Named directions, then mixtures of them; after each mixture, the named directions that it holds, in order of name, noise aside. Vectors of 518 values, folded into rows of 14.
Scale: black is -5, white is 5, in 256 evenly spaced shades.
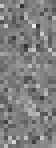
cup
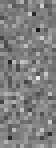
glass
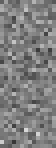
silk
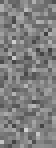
silk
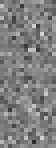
cup, silk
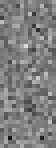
cup, glass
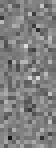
cup, glass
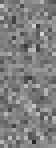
cup, silk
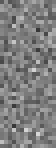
glass, silk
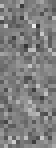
cup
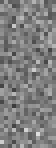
glass, silk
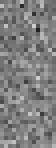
cup, glass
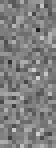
glass, silk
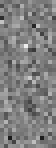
cup, glass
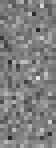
glass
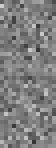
cup, silk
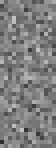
cup, silk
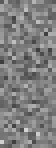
silk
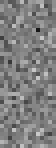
glass, silk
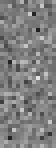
glass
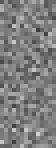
glass, silk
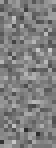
silk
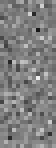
glass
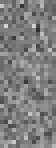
cup, glass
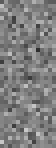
cup, silk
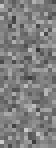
cup, silk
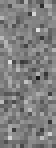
glass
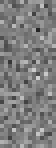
glass, silk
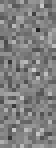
glass, silk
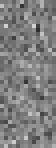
cup, glass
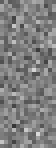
glass, silk
